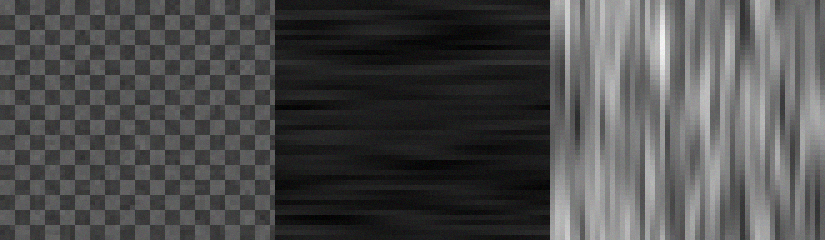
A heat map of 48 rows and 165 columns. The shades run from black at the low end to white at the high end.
The table splits into one row of 3 panels. Panel 1,1: low, checkered. Panel 1,2: very low, streaked across, faint in contrast. Panel 1,3: middling, streaked downward, strong in contrast.
